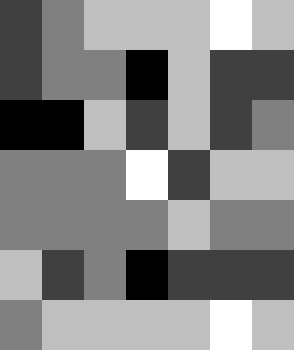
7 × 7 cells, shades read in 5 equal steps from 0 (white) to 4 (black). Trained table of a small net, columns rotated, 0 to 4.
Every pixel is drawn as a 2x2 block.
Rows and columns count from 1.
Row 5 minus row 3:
-2 -2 1 -1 0 -1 0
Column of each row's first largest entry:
1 4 1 5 1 4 1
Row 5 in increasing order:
1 2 2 2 2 2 2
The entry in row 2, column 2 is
2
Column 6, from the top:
0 3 3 1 2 3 0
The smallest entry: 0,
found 3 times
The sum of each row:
9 18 18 11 13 19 7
